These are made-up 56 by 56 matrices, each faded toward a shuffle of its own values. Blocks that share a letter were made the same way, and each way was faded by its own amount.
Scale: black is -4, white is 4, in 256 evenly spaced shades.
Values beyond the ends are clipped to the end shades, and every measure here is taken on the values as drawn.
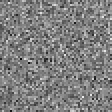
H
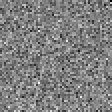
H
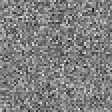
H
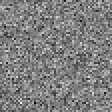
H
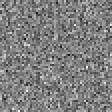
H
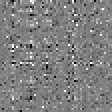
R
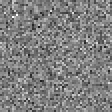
H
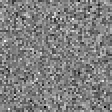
H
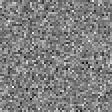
H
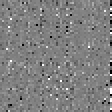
R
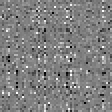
R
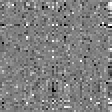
R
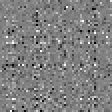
R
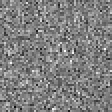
H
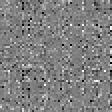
R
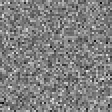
H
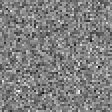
H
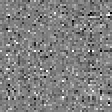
R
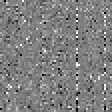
R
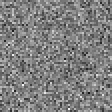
H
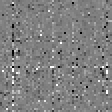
R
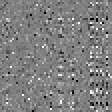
R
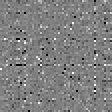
R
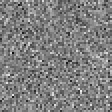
H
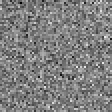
H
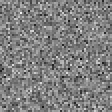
H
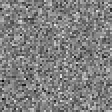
H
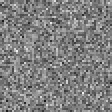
H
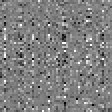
R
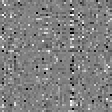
R
